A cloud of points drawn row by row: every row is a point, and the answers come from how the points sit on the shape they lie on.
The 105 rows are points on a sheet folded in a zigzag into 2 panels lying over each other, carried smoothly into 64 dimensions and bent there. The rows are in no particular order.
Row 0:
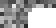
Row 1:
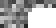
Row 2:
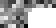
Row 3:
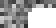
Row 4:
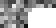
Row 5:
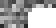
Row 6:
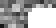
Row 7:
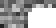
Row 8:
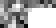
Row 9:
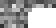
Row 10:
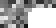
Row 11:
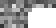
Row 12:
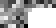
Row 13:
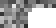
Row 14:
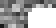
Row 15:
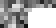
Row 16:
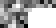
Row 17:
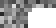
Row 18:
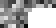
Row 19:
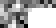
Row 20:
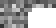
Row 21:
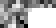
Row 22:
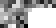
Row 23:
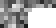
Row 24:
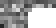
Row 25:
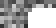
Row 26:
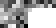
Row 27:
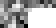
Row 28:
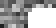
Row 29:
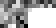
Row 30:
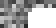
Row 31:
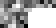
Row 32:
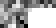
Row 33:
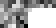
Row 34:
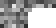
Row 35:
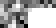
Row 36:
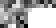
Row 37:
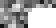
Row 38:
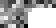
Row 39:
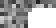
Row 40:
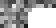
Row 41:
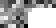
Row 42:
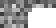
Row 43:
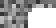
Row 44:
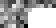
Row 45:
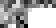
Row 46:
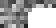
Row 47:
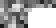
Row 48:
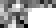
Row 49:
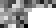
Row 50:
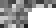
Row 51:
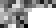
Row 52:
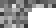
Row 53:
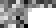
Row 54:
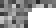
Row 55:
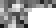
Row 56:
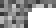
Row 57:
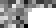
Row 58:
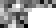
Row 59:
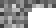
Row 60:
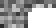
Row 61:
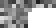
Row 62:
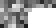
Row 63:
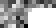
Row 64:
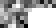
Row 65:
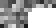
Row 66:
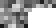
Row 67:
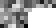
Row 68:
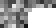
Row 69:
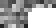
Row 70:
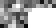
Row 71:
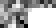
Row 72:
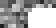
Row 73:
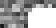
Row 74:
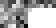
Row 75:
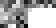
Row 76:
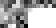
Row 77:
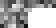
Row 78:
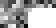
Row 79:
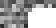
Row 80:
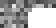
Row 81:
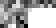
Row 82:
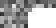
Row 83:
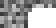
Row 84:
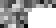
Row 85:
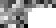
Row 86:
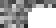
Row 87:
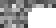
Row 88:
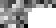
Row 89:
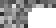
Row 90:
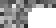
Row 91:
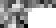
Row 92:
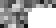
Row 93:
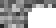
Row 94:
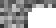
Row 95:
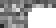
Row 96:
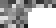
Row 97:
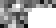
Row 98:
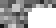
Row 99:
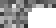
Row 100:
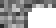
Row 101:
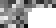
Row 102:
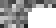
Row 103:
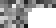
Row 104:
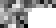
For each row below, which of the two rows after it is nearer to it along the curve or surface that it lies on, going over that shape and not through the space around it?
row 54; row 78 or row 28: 28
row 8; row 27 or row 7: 27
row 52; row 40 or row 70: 40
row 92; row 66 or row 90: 66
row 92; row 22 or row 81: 22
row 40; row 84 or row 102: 84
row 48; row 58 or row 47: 47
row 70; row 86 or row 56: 86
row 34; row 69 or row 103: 103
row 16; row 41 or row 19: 19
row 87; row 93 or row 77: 77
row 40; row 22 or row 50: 22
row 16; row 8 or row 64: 64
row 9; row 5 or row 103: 103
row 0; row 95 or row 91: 95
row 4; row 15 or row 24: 15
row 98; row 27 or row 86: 86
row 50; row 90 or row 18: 18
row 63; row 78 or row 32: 32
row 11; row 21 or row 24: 24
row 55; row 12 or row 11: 11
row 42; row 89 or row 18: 89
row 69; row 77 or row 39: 39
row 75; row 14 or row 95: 14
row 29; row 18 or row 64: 64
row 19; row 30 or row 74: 74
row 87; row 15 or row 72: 15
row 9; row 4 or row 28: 4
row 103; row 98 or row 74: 74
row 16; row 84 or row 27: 84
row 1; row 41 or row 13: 41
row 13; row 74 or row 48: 74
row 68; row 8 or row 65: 8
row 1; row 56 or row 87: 56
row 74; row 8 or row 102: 8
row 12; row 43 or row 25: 25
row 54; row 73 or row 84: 73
